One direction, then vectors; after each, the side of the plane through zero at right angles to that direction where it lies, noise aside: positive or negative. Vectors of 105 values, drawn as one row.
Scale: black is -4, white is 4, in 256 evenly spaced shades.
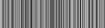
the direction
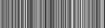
positive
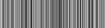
positive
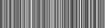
negative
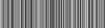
positive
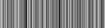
positive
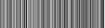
negative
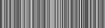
negative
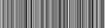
positive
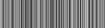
positive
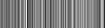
positive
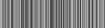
positive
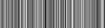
positive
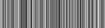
positive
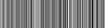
positive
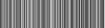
negative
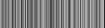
positive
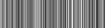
positive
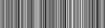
positive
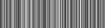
negative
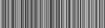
positive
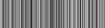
positive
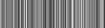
positive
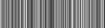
positive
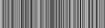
positive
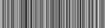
positive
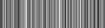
negative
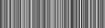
negative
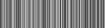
negative
